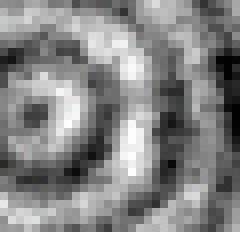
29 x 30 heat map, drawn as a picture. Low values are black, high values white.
The histogram is bell-shaped. Rings spread out from the middle left. The middle right is the ninth with the lowest average.
